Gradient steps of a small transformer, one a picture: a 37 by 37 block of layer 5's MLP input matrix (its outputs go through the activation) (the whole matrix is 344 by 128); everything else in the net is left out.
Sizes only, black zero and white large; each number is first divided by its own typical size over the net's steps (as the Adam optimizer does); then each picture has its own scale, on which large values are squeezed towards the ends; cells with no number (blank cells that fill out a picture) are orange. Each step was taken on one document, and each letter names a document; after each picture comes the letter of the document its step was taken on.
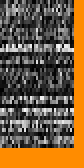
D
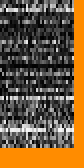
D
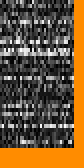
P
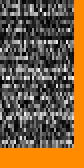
P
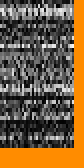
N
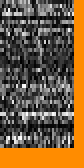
P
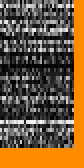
D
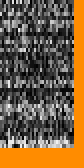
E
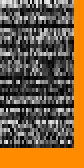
D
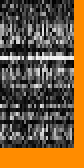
N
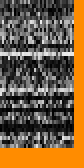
N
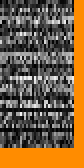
N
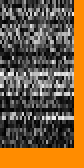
N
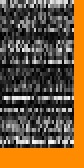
D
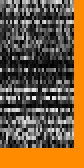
D
